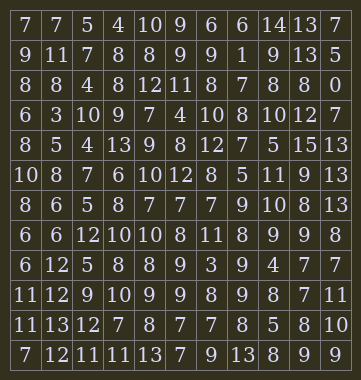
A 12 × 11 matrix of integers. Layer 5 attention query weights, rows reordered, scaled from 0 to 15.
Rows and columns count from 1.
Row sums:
88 89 82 86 99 99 88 97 78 103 96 109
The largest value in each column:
11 13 12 13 13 12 12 13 14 15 13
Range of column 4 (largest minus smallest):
9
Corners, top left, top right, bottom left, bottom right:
7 7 7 9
